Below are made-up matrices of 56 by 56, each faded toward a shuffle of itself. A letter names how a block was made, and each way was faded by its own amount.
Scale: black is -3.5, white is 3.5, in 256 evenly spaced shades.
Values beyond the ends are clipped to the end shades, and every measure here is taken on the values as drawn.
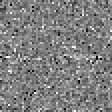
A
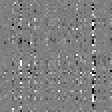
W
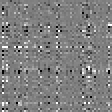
W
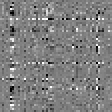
W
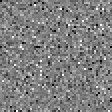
A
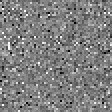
A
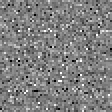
A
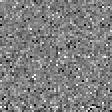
A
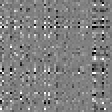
W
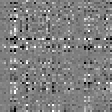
W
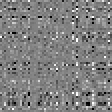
W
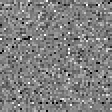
A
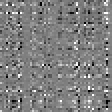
W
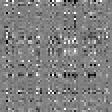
W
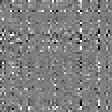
W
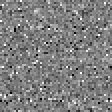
A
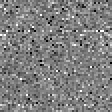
A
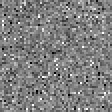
A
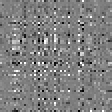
W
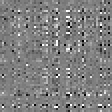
W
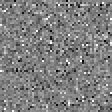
A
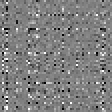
W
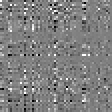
W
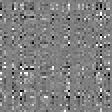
W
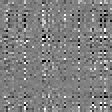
W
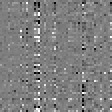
W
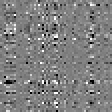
W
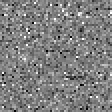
A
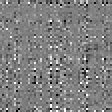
W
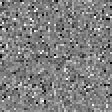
A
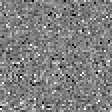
A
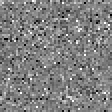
A
